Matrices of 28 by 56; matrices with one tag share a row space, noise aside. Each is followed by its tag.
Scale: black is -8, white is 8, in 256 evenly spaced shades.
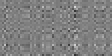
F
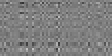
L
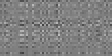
L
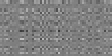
L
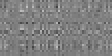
L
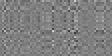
F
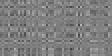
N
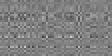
N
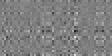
F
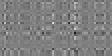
F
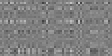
N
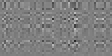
F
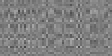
N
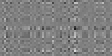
F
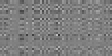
L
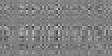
L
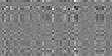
F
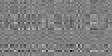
N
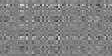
L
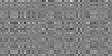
N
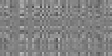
L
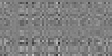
L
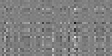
F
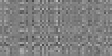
L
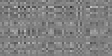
N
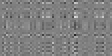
F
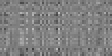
L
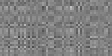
N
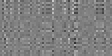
F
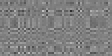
N
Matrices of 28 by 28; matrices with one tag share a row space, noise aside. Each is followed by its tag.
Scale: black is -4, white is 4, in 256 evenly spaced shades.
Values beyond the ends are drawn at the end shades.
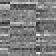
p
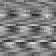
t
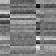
p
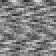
t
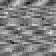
t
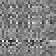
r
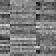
p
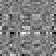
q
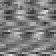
t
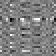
q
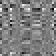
q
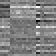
p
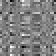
q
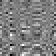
q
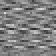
t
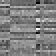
p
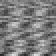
t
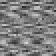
t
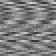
t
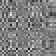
r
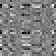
q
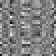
q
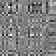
r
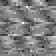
t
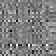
r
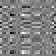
q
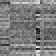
p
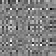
r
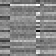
p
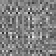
r
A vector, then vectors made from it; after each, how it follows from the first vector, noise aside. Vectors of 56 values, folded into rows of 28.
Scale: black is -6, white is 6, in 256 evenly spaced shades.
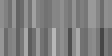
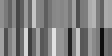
scaled up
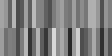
scaled up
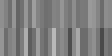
copied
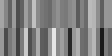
scaled up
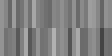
copied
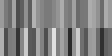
scaled up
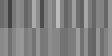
reversed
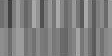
reversed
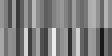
scaled up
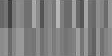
reversed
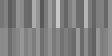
reversed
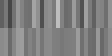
reversed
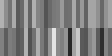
scaled up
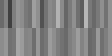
reversed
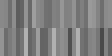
copied
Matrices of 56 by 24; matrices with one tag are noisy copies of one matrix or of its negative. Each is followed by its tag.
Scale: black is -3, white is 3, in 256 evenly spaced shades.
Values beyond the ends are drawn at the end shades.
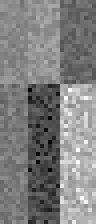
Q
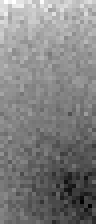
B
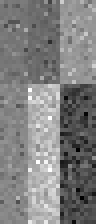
Q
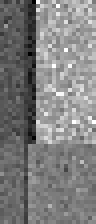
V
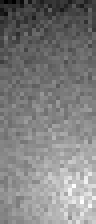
B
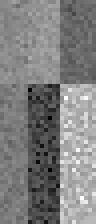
Q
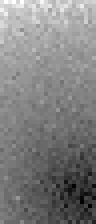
B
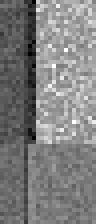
V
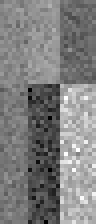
Q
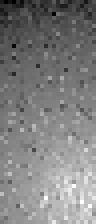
B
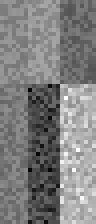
Q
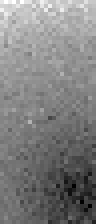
B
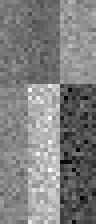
Q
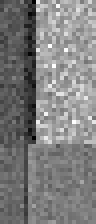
V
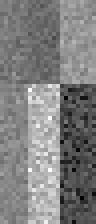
Q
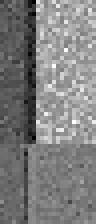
V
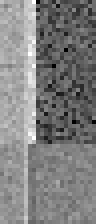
V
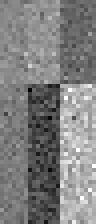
Q
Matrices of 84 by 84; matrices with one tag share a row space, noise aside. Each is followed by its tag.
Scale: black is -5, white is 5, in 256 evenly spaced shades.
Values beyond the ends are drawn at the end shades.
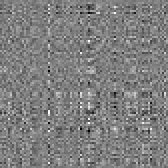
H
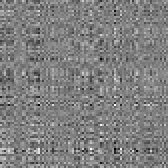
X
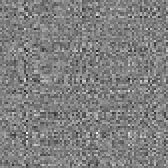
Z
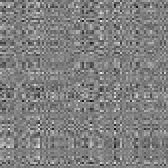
X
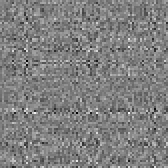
Z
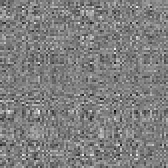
X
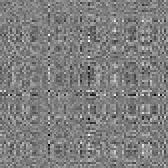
H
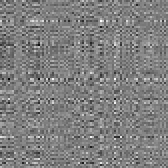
X
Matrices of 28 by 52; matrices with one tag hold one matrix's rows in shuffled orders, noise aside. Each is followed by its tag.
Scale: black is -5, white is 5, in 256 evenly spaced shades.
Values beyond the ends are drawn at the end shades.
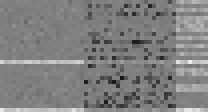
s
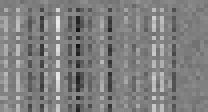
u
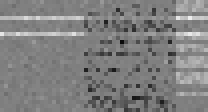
s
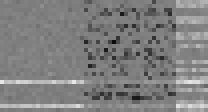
s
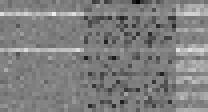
s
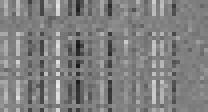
u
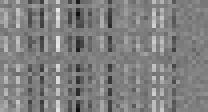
u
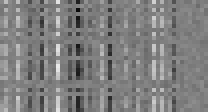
u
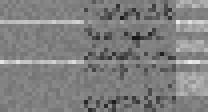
s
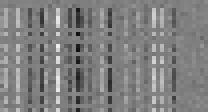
u
